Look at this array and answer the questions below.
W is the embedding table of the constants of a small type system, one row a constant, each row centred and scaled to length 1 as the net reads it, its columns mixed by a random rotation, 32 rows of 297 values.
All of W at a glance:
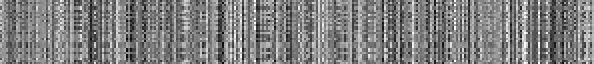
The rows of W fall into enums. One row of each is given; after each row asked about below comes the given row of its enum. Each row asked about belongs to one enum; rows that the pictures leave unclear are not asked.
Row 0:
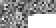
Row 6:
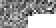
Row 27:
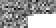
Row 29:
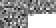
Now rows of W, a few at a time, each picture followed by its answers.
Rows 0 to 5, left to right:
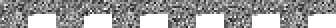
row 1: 6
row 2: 0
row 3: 29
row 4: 29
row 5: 0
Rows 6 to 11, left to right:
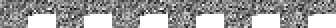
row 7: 27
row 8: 6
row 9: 0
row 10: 27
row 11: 0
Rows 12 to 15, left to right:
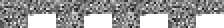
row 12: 29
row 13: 0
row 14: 0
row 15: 29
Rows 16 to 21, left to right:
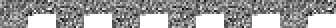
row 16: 6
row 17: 29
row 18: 29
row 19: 27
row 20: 29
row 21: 6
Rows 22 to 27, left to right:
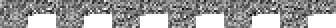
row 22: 6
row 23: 6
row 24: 27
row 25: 27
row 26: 6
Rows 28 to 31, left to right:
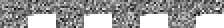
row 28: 27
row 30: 0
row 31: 6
